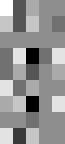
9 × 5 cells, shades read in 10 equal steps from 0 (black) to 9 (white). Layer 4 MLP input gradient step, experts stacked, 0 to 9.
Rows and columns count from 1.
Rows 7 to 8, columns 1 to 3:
6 7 0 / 5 5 4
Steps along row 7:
up down up up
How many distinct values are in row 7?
5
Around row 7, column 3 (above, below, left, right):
6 4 7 5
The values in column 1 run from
4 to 9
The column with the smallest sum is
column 3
